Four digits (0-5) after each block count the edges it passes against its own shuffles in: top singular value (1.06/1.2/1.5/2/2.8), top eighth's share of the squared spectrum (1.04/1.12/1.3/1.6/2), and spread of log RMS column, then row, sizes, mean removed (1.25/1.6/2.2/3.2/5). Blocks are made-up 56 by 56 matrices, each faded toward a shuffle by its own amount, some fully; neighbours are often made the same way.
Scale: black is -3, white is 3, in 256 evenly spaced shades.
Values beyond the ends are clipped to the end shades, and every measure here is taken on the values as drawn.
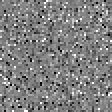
0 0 0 0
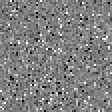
1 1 0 0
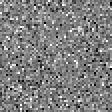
0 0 0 0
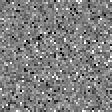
1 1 0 0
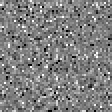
2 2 0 0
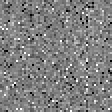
2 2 1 0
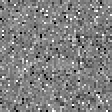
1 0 0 0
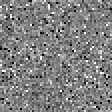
0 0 0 0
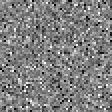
3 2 1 1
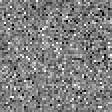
2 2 0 1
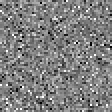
2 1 0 0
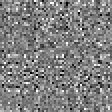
4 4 2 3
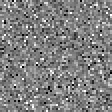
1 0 0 0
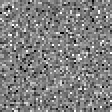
0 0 0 0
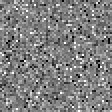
1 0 0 0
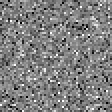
1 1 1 0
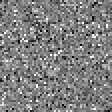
1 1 0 0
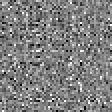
3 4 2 2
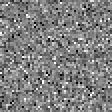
0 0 0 0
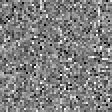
0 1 2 0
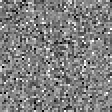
0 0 1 0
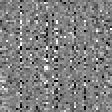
4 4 3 2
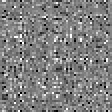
4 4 3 2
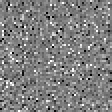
2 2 1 0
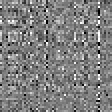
4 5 3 2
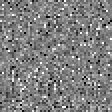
3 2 0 0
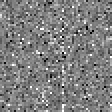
2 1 1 0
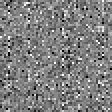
1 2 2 0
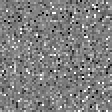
0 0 0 0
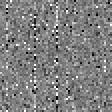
2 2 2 0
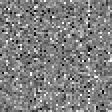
1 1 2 0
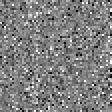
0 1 1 0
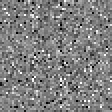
1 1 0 0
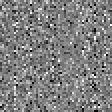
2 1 2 0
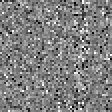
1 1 2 0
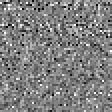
1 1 0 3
